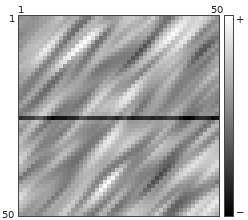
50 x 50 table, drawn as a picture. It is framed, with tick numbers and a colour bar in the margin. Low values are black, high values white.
Calmest part: bottom left. Mirror symmetry: none. Odd lines: row 26. Grain: diagonal, up to the right.
